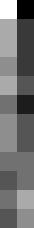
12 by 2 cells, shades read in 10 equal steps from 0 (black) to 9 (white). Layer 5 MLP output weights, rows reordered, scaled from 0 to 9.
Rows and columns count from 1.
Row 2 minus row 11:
2 -4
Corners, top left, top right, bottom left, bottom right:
9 0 3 5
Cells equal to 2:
3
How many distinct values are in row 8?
2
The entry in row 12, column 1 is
3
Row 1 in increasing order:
0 9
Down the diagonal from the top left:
9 2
